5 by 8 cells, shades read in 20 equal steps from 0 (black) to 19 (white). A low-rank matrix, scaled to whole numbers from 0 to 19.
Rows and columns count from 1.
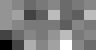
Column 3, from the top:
8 5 9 10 13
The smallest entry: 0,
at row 5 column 1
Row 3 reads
11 10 9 9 9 7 10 9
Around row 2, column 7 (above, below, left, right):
9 10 8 14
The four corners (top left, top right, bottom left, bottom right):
11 10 0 8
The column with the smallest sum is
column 1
